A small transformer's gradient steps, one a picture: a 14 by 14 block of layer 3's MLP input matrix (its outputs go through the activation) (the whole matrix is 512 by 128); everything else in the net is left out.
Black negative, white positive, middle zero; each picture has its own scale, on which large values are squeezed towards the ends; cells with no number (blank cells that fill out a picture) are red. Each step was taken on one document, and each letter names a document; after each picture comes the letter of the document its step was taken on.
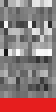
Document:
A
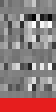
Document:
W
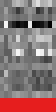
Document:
A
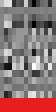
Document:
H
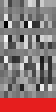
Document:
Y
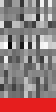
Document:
Y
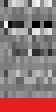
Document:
A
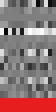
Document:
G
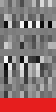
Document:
Y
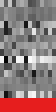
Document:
H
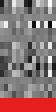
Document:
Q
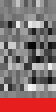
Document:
W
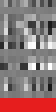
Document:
W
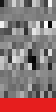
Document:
Q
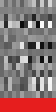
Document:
W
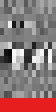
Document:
Q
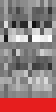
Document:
A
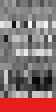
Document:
A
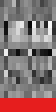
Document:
A
